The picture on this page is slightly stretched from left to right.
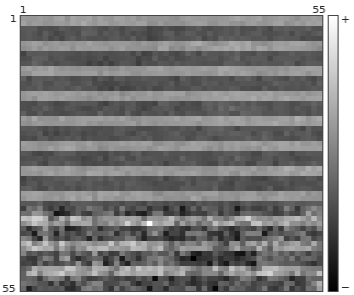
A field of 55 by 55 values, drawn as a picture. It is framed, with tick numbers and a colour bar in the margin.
No overall slope runs across the table. The grain runs across in streaks. A horizontal seam about 70% of the way down splits the table, and the top part is calmer. Stripes running across repeat 11 times from top to bottom.
